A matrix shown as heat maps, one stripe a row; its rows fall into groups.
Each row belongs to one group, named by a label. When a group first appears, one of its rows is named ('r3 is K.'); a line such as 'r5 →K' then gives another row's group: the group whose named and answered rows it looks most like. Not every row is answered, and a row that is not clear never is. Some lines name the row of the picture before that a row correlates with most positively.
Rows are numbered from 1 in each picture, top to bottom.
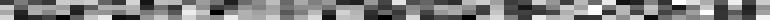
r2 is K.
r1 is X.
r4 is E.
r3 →K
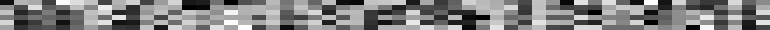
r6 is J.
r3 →E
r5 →E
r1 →X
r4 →J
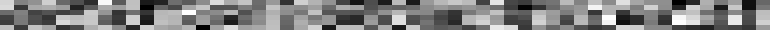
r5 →X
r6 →E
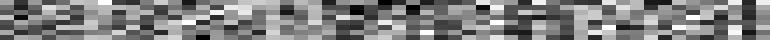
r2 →K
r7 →J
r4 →K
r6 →X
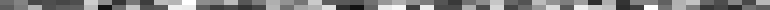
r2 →X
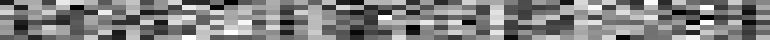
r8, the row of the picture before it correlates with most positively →1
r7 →K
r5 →J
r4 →E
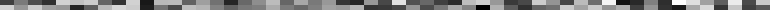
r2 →K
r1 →X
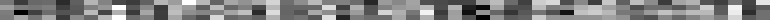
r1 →E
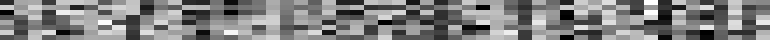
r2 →K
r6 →J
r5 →E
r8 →E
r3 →X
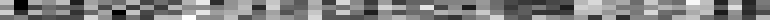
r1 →K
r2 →J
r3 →K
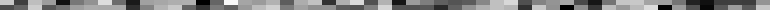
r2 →E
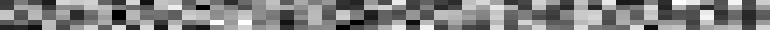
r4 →K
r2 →X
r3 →K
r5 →J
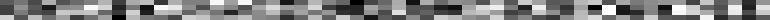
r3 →X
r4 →K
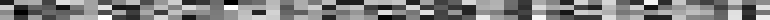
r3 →J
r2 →E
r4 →E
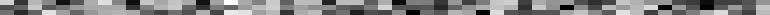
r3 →K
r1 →E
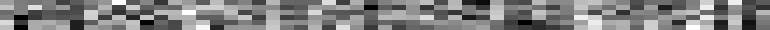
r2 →K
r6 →K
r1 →J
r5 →K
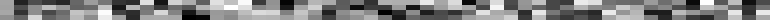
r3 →E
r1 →J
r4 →E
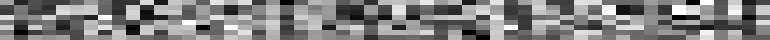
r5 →E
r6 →E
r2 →X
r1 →J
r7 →J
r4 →K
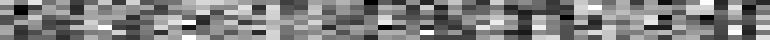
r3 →K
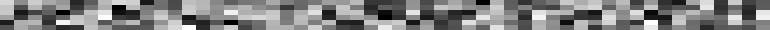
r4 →E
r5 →X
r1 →K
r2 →K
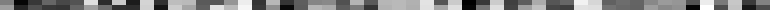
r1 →J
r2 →J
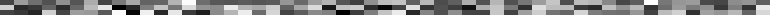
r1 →X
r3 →J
